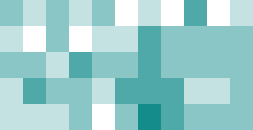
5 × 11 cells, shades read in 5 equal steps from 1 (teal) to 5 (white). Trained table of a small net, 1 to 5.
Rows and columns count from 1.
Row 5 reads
4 4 4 3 5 3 1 2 3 3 3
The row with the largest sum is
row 1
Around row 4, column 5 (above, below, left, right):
3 5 3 2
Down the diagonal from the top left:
3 5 4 3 5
